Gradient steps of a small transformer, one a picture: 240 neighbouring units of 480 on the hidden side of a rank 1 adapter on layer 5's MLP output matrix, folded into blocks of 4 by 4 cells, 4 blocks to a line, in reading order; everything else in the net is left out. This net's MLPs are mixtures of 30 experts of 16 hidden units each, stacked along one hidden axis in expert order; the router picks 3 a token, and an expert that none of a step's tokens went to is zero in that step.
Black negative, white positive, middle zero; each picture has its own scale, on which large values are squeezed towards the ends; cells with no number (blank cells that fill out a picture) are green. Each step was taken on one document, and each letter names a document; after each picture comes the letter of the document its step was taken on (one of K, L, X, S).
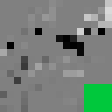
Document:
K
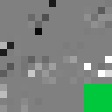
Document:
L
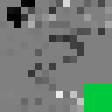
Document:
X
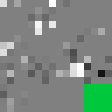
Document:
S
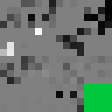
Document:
K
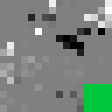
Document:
K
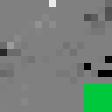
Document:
L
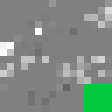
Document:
L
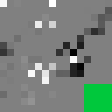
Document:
S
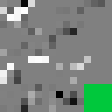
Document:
X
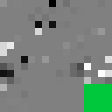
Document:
S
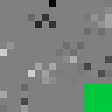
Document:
L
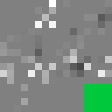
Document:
S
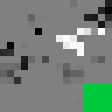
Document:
K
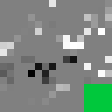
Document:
L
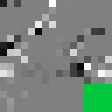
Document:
S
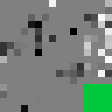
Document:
L
